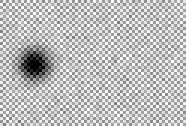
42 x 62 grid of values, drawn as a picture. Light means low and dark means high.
Slope: none. Odd rows or columns: none. Bumps: one, in the middle left. Ninth with the highest average: middle left. Grain: checkered.
